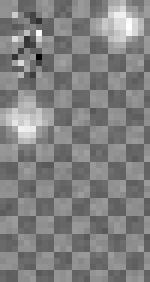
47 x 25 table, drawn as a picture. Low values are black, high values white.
Odd patch: rougher, in the top left. Bumps: two. Roughest part: top left.
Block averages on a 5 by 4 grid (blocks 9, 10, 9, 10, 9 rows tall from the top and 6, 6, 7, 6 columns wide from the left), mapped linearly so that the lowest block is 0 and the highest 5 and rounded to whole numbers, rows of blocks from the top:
0 0 2 5
1 0 0 0
4 1 0 0
0 0 0 0
0 0 0 0
